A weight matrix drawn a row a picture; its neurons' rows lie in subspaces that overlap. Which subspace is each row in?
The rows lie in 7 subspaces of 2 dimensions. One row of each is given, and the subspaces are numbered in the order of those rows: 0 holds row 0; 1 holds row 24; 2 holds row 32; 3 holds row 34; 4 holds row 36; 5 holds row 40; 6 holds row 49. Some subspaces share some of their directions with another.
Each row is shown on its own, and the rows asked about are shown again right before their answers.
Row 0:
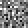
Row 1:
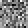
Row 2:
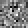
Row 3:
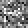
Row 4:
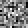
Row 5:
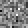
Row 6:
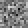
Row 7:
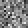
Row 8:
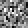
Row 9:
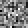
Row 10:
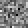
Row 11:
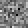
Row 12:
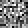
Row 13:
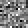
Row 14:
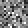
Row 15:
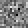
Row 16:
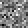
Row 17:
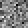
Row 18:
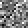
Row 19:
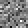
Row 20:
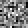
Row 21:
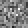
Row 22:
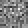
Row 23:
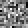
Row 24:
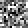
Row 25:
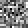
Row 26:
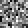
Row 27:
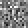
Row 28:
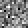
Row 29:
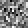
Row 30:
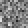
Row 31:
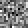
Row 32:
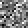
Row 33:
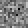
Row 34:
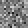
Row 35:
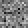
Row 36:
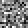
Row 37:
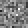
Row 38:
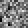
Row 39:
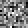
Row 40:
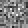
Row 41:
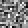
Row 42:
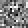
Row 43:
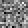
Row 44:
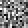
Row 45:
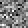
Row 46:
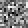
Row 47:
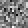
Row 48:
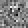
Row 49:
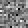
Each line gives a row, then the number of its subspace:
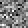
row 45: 2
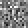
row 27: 0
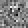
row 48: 0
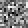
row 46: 1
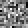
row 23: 2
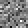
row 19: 6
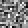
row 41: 4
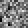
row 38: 1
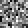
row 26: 1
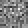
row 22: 5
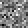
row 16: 2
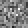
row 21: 6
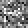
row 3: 4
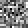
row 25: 5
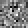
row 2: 0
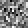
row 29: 6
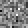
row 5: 1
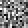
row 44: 0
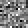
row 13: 6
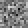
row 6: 1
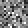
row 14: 3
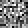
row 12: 5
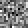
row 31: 0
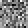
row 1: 5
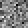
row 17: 2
